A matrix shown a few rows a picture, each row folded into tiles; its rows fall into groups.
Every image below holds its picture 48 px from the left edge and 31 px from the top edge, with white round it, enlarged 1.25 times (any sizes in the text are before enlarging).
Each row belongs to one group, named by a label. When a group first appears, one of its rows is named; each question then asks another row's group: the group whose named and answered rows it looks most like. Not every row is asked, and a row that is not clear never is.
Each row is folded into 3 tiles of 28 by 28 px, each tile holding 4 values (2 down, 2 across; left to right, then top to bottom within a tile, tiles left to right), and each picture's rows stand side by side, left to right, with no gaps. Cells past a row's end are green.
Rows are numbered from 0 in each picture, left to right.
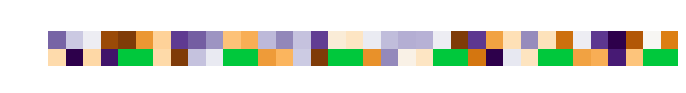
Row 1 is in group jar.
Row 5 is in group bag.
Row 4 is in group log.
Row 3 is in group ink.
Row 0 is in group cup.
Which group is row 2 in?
jar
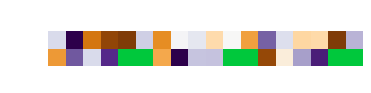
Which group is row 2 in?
cup
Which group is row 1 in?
ink
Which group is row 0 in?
cup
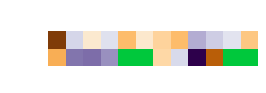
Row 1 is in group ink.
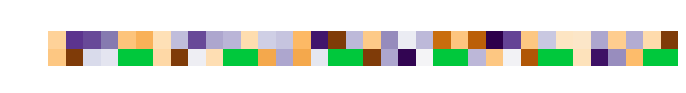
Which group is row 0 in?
jar
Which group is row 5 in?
ink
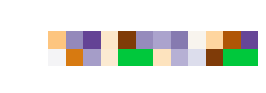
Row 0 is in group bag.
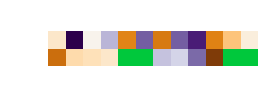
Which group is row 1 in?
bag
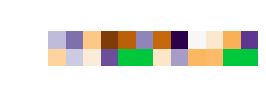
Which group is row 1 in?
bag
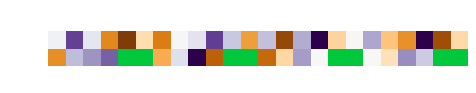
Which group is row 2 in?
log
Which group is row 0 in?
cup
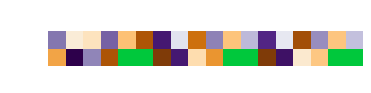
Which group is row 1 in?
log
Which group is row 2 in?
log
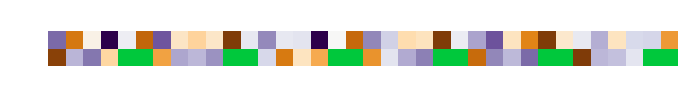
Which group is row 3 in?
cup
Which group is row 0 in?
log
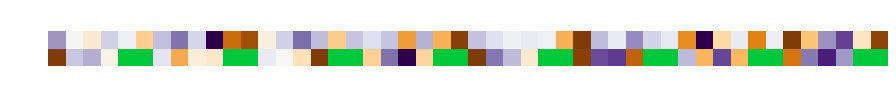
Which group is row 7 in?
ink
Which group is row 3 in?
ink
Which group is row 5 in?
ink
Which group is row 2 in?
bag
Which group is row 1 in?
jar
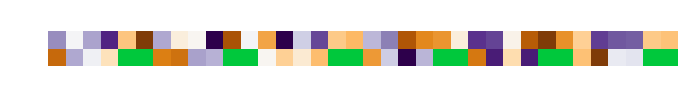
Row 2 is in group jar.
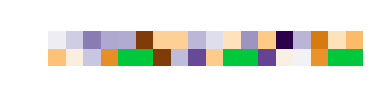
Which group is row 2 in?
bag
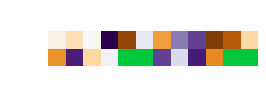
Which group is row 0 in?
log
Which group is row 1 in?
bag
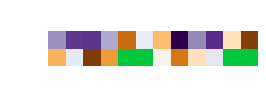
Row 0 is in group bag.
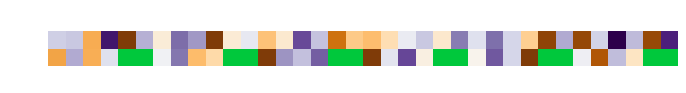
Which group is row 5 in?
bag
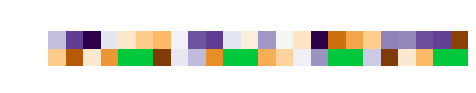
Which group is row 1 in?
ink
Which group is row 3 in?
jar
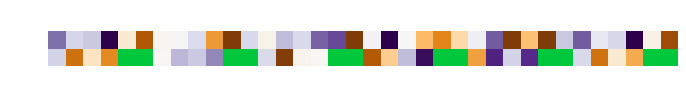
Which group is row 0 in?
jar
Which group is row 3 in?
cup
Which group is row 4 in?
cup
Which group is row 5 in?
jar
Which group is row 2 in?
jar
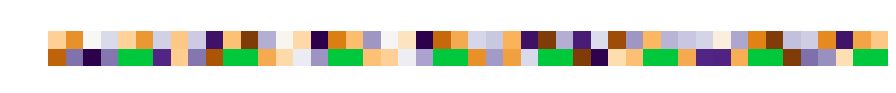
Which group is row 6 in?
ink
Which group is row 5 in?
log
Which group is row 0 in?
ink
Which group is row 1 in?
jar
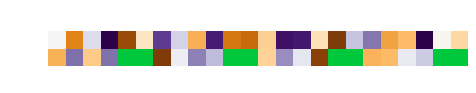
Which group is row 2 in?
bag
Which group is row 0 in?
log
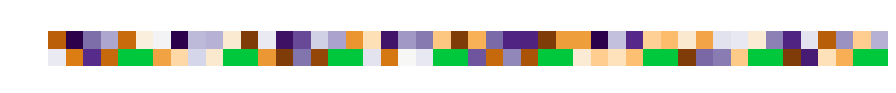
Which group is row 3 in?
jar
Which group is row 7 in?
log
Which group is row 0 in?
bag
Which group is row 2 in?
jar
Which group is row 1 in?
jar
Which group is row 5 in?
jar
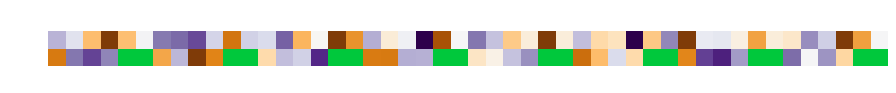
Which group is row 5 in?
log
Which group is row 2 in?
cup
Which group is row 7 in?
bag
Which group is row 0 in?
cup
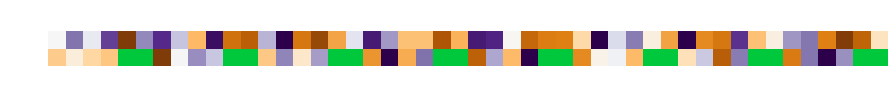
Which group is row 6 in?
log
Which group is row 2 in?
cup
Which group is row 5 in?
jar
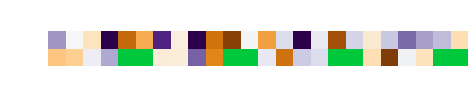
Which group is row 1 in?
bag
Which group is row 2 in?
bag
